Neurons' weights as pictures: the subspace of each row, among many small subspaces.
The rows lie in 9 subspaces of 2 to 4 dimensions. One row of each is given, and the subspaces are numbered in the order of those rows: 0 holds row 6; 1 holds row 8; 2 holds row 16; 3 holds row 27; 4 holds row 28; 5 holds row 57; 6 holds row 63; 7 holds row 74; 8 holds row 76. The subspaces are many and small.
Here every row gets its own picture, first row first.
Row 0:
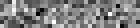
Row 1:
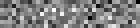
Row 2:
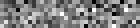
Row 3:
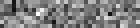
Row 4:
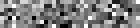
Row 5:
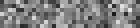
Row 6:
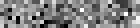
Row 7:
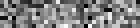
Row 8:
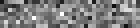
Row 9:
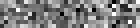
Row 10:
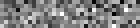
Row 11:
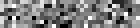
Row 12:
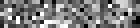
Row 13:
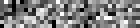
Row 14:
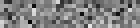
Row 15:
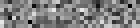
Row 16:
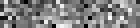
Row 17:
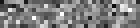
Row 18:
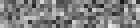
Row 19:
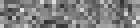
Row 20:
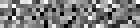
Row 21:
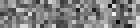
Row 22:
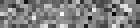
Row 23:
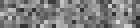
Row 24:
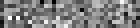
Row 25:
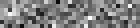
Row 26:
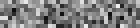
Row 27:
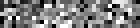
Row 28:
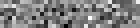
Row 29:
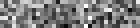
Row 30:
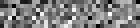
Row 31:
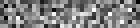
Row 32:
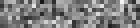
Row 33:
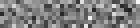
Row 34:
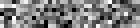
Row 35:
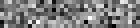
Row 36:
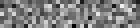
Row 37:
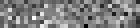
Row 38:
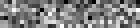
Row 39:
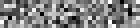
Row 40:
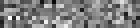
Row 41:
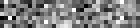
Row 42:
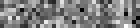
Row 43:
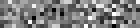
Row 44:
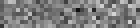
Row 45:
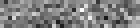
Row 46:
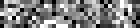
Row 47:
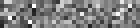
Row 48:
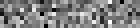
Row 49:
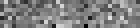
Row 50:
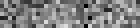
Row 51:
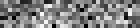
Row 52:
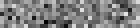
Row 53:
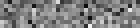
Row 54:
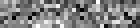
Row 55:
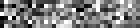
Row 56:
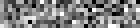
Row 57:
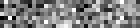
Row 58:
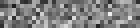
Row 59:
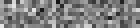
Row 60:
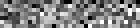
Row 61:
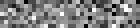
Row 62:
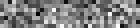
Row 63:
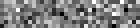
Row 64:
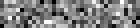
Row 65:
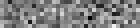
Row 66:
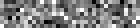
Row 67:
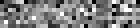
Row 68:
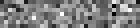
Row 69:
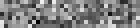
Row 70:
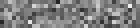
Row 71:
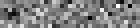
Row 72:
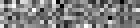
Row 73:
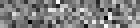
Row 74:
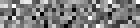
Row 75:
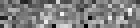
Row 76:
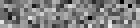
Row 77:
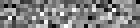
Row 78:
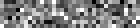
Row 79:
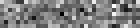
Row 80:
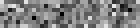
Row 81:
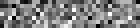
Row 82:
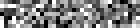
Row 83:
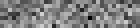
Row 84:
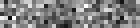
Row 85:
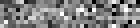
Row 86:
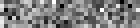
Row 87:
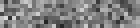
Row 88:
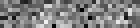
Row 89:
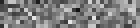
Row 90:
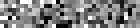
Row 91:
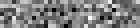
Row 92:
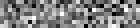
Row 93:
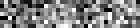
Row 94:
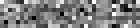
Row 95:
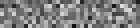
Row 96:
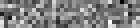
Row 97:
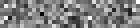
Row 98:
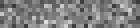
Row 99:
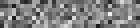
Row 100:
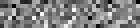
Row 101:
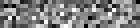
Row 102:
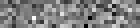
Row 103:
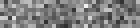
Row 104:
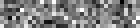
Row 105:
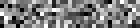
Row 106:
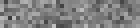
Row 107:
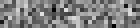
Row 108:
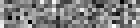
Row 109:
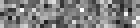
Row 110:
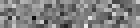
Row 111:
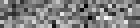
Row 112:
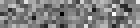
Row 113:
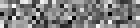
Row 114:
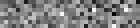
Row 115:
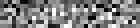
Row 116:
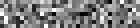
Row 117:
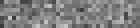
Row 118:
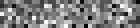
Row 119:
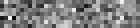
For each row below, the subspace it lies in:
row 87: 2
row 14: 5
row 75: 8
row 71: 8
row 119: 5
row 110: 3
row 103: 5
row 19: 6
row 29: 5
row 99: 7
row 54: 8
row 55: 5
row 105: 4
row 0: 2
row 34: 4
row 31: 4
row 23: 1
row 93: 5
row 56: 0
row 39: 4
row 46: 6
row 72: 2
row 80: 1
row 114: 6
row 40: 3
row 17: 1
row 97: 4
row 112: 6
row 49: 2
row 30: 7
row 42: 1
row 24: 3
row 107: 4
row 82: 4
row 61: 6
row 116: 4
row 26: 8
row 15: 2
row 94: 1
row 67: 1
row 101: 4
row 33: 0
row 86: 2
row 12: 0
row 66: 6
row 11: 3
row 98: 0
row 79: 1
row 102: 3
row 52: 0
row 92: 0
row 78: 6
